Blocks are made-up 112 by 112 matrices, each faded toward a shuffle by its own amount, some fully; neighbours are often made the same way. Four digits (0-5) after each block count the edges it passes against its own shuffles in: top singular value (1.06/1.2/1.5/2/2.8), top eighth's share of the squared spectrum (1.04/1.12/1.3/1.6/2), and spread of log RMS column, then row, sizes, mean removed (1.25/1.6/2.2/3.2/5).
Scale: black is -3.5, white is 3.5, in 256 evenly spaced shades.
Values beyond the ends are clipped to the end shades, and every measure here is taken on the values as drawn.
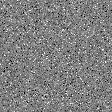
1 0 0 0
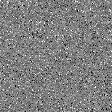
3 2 1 0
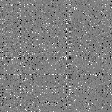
4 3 2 2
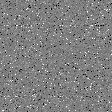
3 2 0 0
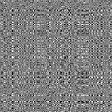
5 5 4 4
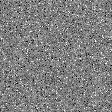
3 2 0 0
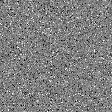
3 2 1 0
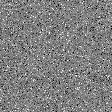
2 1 0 0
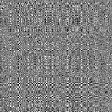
5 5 4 3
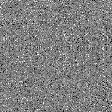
4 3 1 1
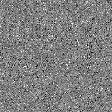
4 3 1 1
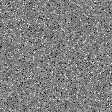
0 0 0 0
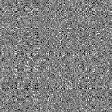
5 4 3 3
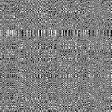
5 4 4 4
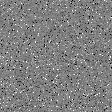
1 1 0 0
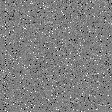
3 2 1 0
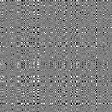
5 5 4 4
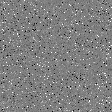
1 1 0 0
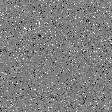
1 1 0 1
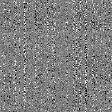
2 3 4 2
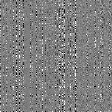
2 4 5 2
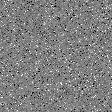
0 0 0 0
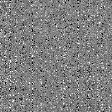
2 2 3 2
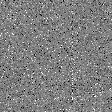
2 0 1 0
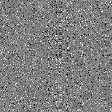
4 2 2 1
